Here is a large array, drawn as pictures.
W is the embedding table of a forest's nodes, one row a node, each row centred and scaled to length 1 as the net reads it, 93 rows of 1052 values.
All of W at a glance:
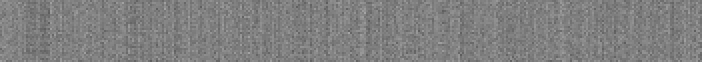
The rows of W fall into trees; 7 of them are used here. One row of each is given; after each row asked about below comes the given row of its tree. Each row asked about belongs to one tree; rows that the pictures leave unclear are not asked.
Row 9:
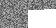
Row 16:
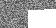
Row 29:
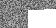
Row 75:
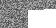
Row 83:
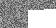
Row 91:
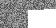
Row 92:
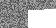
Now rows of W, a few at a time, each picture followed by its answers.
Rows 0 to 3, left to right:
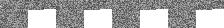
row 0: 91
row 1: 9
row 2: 75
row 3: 83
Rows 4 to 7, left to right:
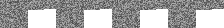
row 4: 75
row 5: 83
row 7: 91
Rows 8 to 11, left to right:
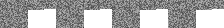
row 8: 92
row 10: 9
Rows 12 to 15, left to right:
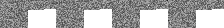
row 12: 75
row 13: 75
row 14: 92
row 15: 83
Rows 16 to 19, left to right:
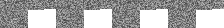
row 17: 9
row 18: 16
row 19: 92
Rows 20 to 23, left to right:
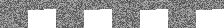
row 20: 83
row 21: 91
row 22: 75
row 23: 16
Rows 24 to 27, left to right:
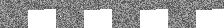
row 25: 9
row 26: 75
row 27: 83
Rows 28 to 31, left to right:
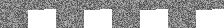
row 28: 91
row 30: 9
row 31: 83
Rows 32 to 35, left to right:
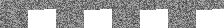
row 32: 91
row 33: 83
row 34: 9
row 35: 92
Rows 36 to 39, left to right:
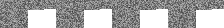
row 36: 91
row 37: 75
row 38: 29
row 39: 75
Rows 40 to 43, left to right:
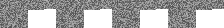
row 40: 29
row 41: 91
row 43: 83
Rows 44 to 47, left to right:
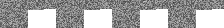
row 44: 91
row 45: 29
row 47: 29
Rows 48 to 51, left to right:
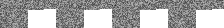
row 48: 91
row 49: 91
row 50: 83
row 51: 16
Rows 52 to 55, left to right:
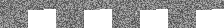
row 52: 83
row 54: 16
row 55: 75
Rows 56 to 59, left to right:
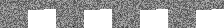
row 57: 92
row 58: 29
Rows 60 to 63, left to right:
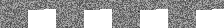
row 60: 75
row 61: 29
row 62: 92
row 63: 75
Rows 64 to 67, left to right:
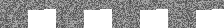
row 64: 91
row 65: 91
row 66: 92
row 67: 75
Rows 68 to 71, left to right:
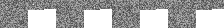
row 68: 16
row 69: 83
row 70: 9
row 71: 91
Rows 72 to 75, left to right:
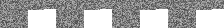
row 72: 75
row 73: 29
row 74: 83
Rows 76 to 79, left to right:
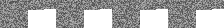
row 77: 91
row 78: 75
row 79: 75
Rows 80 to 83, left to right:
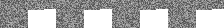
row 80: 16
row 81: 91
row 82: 83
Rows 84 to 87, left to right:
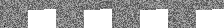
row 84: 9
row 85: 83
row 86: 29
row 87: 91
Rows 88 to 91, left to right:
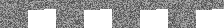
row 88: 75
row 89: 16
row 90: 92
